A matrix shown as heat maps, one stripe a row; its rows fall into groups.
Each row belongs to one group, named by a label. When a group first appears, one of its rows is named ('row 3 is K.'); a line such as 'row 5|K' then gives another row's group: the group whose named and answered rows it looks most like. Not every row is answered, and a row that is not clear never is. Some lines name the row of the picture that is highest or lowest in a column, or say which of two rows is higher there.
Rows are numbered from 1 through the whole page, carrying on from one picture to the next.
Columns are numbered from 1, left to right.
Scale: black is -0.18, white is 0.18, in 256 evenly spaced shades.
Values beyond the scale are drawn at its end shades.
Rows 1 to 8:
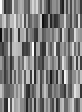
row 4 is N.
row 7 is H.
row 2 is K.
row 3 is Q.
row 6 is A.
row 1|H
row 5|Q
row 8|N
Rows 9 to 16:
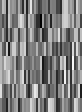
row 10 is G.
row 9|G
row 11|Q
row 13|K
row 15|H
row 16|Q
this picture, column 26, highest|16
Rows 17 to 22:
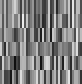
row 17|K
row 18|K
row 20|H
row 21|A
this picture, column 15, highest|21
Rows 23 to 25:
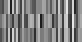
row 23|A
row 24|A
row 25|A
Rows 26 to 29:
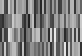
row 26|G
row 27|N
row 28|N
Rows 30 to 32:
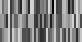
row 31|G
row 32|N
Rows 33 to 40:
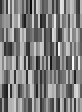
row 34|N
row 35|G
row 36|H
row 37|K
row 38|G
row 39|Q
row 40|N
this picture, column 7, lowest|36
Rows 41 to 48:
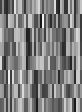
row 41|N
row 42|G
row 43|H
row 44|H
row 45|H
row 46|G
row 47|Q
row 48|G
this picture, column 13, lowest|41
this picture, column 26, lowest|42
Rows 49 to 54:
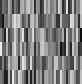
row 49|A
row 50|N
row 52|H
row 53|Q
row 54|N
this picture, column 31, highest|54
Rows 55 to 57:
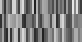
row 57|Q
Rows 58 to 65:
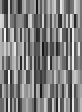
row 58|Q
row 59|G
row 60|K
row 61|K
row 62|K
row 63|Q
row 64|A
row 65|A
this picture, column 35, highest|62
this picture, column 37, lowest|58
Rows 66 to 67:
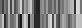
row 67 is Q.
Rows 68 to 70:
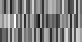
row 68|Q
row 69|K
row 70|A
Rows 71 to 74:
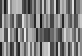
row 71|N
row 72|A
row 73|G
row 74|A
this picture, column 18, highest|73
